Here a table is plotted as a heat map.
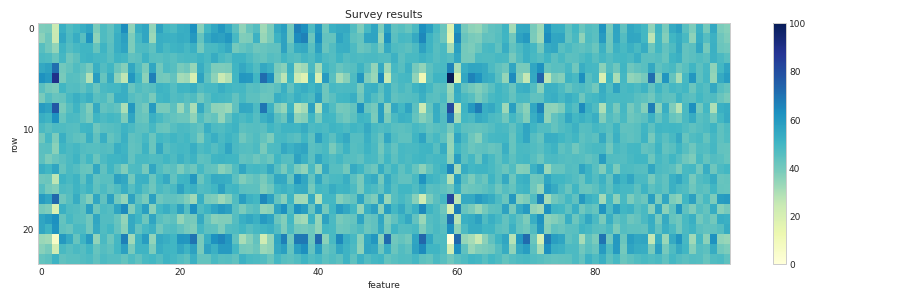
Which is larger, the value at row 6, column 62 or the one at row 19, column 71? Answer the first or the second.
the second
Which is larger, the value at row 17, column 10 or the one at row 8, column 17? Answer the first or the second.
the first
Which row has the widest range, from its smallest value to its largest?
5
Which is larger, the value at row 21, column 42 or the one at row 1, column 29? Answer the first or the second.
the first
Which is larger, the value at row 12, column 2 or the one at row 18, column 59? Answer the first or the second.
the first
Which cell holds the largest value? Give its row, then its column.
5, 59
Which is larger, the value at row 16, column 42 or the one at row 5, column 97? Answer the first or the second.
the first
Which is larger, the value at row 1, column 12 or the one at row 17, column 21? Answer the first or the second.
the first
